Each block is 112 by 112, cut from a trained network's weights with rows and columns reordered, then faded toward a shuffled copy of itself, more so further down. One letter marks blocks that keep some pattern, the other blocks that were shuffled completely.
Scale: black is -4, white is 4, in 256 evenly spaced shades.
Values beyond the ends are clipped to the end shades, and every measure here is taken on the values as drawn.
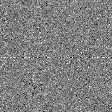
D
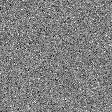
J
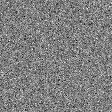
J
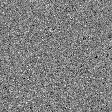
J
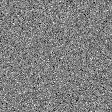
J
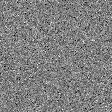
J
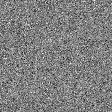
J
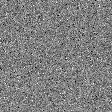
J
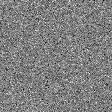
J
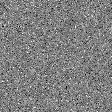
J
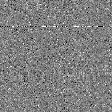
D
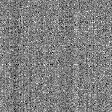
D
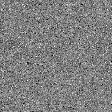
D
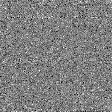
D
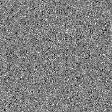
D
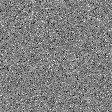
J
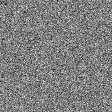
J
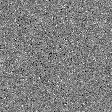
J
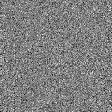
D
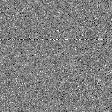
D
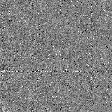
D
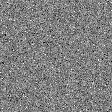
J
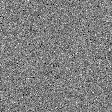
J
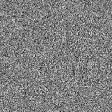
D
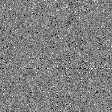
D
